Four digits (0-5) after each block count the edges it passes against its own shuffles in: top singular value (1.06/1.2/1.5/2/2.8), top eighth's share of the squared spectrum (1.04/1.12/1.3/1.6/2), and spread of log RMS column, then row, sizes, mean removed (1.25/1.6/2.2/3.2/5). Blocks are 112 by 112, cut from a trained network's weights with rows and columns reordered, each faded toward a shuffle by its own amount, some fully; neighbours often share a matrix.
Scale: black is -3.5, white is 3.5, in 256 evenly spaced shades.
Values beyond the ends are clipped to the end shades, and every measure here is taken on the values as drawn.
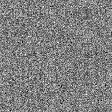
3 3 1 1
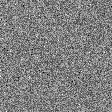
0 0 0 0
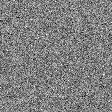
1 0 0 0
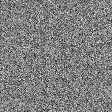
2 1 0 0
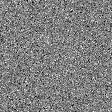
0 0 0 0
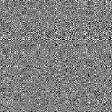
4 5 3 3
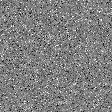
1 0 0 0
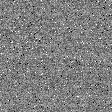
1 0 0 0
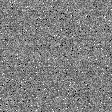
1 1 0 0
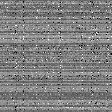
5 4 3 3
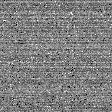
4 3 1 1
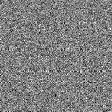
4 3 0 2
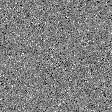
0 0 0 0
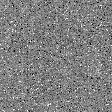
1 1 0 1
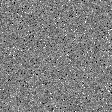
0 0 0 0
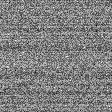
3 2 0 0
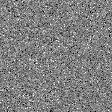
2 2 1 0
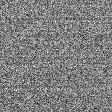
2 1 0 0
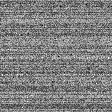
5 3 1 2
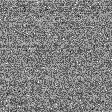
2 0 0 0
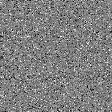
3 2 0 1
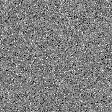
2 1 0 1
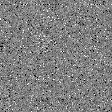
2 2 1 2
